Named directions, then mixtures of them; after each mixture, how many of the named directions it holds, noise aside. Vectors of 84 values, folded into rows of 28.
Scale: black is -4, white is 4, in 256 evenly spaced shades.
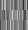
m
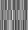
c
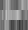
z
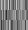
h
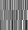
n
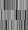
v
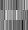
three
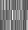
three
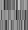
one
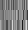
one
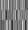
two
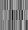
three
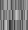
three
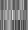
two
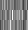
two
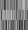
three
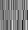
one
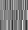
one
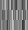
three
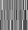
three
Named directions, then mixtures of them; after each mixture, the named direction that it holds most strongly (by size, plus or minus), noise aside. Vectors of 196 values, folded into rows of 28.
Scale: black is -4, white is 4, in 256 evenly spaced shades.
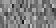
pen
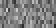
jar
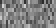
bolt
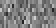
pen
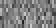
jar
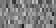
jar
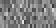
pen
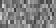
bolt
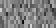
pen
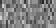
bolt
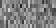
pen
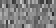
bolt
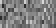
bolt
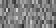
jar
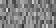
jar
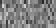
bolt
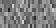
pen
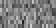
jar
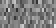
jar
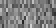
jar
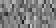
pen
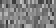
bolt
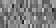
pen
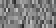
jar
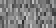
jar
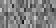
pen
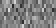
pen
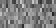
jar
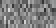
pen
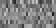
jar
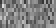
bolt
